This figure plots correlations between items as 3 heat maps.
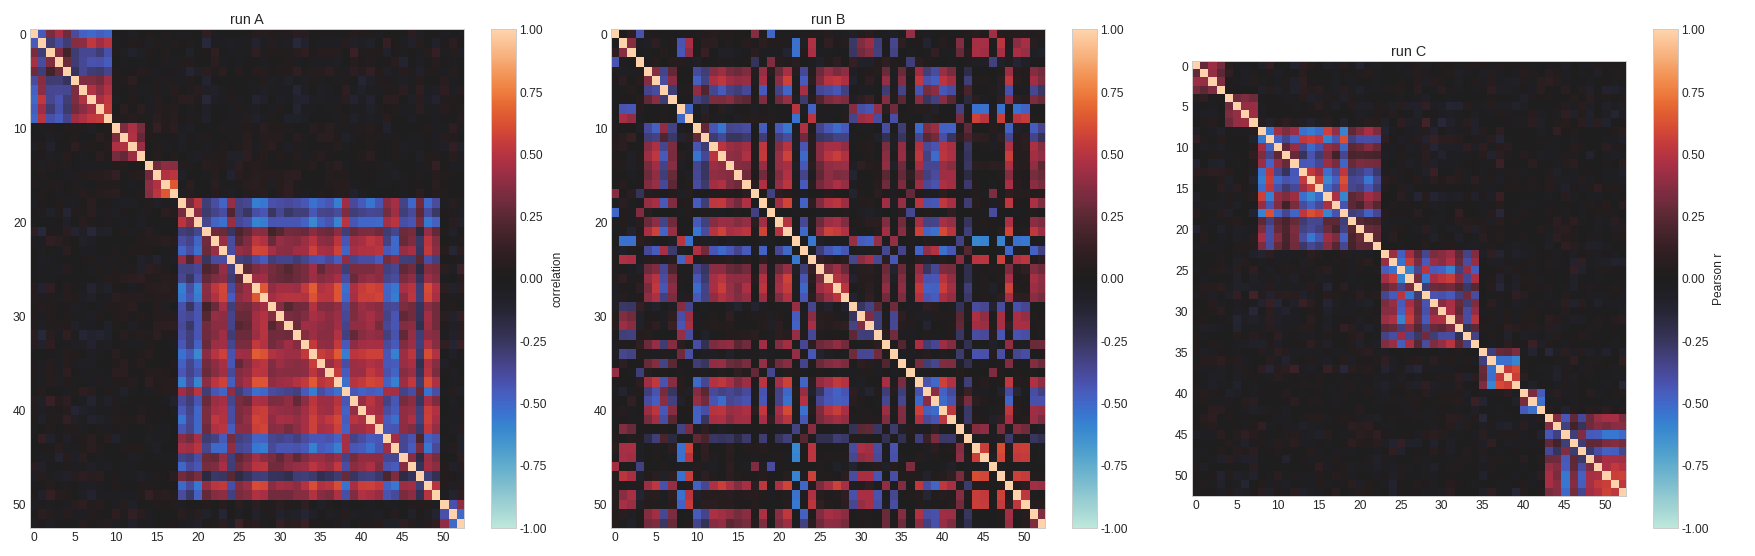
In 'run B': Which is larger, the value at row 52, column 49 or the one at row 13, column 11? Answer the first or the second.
the first
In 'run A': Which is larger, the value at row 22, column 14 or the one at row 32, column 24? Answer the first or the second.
the first
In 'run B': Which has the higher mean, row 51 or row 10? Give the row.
51
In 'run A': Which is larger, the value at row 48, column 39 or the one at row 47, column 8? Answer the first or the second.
the first
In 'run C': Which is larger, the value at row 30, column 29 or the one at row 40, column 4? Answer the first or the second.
the first
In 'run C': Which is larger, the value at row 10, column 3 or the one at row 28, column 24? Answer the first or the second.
the first
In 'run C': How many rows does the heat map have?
53
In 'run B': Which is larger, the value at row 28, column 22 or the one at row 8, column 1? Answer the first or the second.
the first
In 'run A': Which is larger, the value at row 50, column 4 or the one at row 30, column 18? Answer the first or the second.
the first
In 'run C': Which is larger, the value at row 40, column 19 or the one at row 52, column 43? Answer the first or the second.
the second
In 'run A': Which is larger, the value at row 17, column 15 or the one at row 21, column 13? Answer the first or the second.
the first
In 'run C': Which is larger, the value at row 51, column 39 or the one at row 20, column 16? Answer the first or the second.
the second
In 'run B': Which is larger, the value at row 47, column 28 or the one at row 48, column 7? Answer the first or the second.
the second
